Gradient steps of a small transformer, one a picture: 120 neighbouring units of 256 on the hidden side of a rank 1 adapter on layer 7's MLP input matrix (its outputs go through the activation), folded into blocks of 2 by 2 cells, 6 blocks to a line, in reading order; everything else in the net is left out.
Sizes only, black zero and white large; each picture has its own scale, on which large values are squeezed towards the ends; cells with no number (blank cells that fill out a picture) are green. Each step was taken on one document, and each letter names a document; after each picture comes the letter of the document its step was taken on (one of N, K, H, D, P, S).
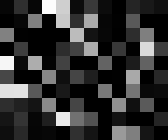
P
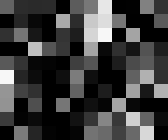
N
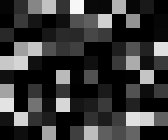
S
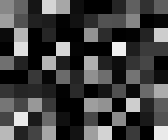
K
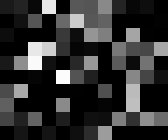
S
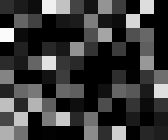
P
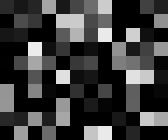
S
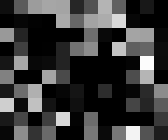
P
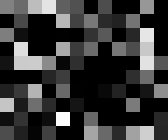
P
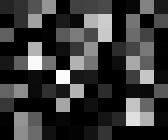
S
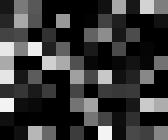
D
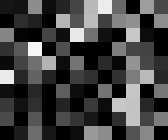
N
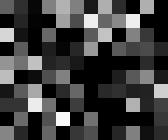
P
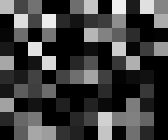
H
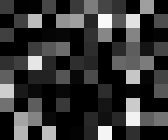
S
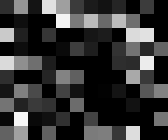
P
